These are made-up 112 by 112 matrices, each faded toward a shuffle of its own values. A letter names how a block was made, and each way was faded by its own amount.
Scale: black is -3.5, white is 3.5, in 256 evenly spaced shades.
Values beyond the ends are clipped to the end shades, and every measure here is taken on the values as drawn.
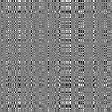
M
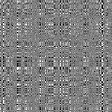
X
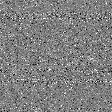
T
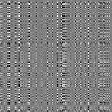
M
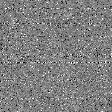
T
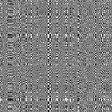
X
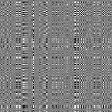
M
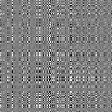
M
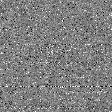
T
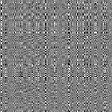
X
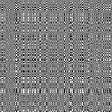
M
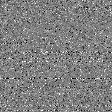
T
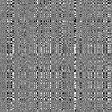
X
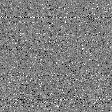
T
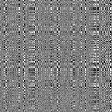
X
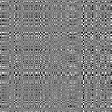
M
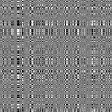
M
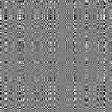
M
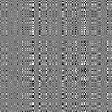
M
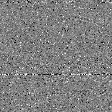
T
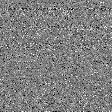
T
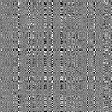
X
